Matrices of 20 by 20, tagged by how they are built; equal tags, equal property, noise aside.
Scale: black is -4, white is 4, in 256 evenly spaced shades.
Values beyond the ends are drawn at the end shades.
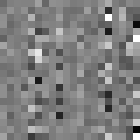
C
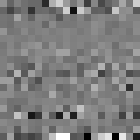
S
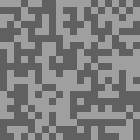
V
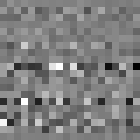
S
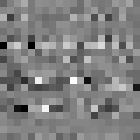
S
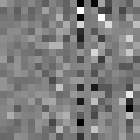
C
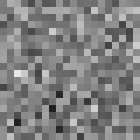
V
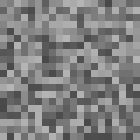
V
